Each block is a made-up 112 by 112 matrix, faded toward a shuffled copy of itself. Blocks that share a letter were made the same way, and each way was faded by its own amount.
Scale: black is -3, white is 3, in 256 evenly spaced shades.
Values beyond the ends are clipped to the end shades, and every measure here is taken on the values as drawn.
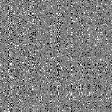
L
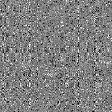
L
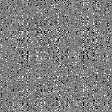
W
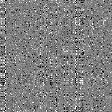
W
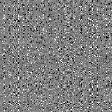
W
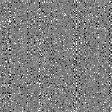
W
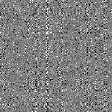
W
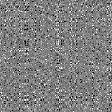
W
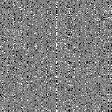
W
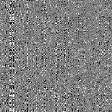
W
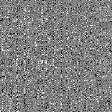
L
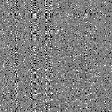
W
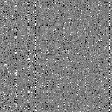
W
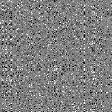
L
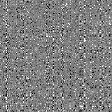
W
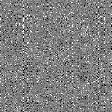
L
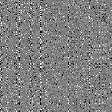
W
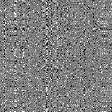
W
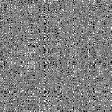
L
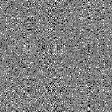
L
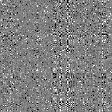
W
